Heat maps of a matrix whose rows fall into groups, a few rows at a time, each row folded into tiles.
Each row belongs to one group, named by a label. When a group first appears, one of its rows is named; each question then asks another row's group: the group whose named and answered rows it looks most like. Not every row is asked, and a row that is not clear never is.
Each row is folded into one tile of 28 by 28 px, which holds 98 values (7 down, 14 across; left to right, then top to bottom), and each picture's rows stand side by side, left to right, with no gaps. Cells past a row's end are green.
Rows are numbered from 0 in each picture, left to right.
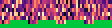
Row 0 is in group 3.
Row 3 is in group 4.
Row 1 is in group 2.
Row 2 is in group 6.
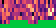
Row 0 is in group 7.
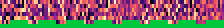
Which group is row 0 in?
6
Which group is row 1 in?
6
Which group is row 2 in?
7
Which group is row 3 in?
6
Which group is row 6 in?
6
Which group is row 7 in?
3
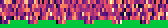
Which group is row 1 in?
7
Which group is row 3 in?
2
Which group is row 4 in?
6
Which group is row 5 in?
7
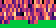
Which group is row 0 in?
2
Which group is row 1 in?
7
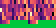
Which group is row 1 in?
7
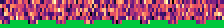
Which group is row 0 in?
3
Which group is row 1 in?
2
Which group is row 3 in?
6
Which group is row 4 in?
2
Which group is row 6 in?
4
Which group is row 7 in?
4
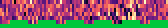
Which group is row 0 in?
7
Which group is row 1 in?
4
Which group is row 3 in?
2
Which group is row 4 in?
3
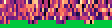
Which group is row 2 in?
2
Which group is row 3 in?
6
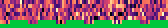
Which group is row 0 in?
6
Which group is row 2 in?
7
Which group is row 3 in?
2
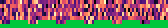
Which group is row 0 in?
3
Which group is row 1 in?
6
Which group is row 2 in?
2
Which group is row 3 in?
3
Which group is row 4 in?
3
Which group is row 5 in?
3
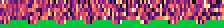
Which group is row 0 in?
4
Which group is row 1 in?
7
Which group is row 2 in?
6
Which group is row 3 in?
4
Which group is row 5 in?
6
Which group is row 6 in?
4
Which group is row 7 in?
6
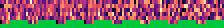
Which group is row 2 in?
2
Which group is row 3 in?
2
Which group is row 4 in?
3
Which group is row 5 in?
6
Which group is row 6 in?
3
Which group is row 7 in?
6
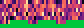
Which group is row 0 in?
2
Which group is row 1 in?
2
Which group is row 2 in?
7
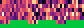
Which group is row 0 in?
4
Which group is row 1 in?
6
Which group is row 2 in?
3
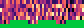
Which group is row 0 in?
7
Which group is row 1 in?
4
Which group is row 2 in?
3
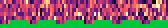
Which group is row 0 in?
2
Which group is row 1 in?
3
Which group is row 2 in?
4
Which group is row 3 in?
2
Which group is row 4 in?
2
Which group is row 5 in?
3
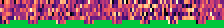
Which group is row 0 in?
7
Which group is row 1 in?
7
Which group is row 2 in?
6
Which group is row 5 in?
3
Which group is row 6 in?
6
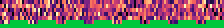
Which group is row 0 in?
3
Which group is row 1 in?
3
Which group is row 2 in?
4
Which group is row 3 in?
2
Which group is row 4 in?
6
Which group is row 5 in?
2
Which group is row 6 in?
3
